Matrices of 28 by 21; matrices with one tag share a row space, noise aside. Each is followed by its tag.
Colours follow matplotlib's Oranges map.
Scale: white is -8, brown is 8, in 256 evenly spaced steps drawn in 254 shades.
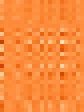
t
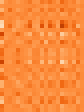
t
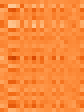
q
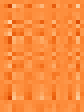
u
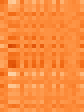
q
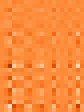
u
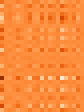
t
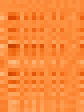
q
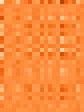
t
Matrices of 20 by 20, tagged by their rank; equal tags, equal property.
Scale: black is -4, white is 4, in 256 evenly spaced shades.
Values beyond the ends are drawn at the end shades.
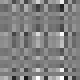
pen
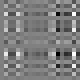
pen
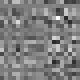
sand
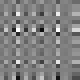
pen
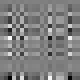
pen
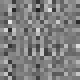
sand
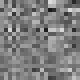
sand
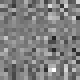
sand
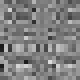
sand
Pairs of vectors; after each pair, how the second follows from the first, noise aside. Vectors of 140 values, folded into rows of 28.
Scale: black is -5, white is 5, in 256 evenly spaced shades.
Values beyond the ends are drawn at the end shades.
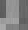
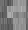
wrapped around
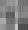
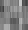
wrapped around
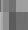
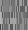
sign-scrambled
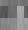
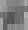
wrapped around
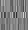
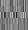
copied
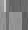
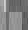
copied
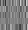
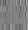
shrunk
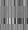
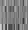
wrapped around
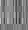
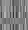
wrapped around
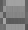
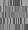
sign-scrambled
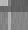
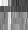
scaled up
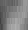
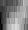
scaled up
